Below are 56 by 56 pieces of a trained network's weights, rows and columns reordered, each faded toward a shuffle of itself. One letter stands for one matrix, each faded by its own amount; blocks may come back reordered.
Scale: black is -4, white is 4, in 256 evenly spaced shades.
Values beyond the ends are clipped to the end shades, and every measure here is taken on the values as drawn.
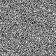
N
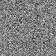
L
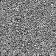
L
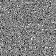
N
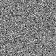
L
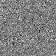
N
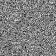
L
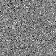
N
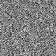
L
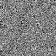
L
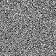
L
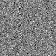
L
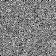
N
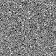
L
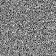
N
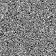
L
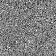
N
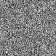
L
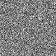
L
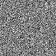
L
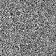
L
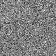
N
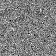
N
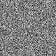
L
